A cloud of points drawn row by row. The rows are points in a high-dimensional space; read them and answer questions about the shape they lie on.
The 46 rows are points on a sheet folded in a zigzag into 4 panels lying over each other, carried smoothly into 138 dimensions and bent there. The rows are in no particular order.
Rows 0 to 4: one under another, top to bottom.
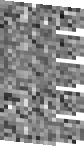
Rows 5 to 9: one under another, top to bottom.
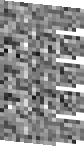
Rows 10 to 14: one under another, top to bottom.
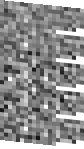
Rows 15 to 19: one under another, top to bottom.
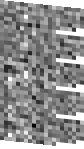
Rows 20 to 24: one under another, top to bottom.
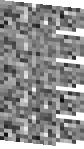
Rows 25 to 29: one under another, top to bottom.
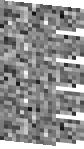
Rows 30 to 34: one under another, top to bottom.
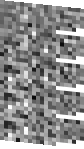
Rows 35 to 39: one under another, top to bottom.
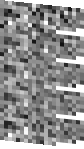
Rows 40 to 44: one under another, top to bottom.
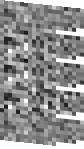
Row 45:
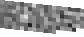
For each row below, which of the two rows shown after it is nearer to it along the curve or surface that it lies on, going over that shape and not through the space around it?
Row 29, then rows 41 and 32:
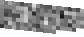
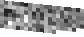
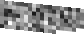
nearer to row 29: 32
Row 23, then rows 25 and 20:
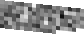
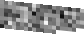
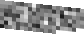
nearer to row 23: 20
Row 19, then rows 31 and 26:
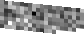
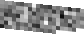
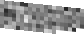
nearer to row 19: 26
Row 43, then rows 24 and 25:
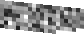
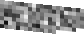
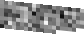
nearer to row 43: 24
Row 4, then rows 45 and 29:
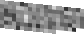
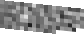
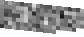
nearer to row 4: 45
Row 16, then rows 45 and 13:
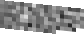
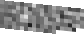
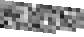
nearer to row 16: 45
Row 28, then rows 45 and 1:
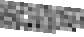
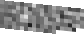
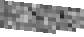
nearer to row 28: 45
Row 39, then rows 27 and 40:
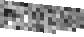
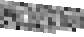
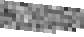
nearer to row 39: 40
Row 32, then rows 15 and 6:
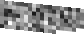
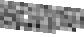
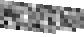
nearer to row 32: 6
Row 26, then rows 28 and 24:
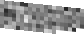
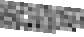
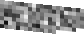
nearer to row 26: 28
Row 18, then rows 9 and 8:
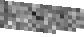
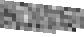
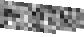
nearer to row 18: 9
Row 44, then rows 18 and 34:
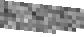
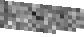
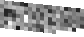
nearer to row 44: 18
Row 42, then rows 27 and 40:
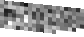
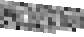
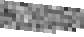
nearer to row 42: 40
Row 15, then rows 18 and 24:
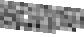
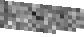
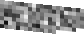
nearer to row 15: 24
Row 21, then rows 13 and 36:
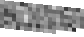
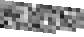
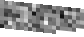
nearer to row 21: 36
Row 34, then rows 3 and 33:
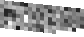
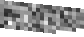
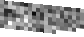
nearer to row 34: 33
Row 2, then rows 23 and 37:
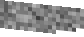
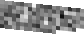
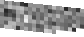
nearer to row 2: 37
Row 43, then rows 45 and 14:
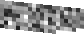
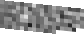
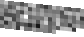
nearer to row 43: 14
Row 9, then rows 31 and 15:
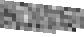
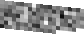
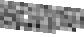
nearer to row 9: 15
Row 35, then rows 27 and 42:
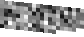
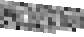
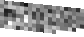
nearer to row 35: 27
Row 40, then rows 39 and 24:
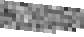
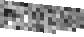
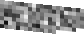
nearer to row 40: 39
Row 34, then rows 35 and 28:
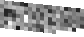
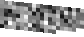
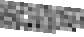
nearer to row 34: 28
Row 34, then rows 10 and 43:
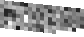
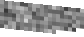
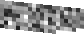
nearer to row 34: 10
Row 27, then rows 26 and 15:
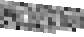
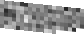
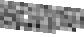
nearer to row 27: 15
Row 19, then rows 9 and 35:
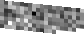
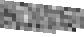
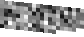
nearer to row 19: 9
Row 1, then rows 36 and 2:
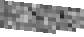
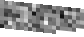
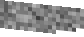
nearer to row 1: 36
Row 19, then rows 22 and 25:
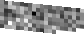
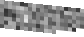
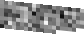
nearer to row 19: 22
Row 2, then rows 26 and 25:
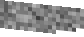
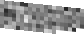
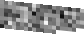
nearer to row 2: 26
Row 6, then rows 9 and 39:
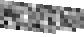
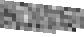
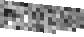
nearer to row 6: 9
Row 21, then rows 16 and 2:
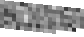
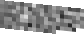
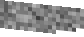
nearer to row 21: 16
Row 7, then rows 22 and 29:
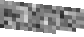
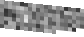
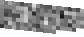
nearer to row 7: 29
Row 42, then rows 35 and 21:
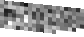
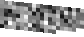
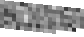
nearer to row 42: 21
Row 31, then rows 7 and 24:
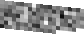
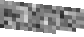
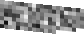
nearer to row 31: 24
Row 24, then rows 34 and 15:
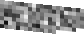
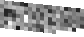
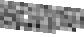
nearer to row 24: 15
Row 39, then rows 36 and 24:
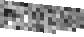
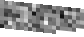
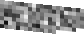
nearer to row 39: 36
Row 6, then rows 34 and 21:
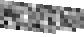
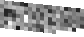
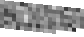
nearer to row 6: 21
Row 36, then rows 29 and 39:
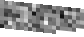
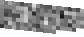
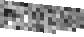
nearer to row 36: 29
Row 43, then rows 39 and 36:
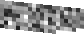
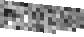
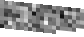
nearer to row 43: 36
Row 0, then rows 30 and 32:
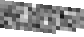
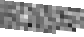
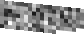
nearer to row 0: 32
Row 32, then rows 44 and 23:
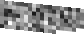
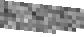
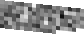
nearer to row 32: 23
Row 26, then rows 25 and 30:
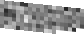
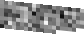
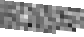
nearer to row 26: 30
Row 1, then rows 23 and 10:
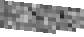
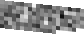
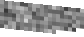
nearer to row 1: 10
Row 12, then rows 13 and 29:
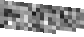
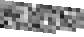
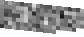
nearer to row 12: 29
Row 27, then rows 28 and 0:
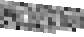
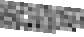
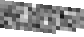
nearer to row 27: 28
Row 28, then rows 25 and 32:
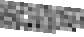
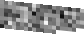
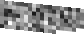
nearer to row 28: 25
